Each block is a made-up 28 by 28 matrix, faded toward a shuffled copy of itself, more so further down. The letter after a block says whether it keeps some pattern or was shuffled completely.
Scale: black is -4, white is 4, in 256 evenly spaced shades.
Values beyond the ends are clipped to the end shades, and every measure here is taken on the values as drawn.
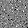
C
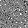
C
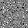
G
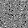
C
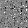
G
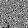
C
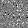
G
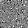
G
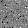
C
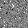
C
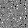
G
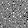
G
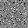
G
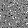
C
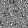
G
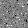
C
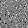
G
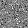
C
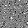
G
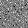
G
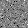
C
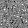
C
